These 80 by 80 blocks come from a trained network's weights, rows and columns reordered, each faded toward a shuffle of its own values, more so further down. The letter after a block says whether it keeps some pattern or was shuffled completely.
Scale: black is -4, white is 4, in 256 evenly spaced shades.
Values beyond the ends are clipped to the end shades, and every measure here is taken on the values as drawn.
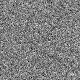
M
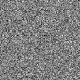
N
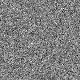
M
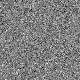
M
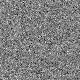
M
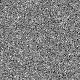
M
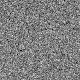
M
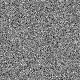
M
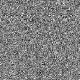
N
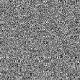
N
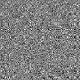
N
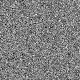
M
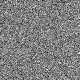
M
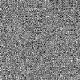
N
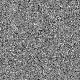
M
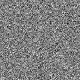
N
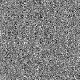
N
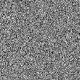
N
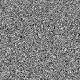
N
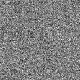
N
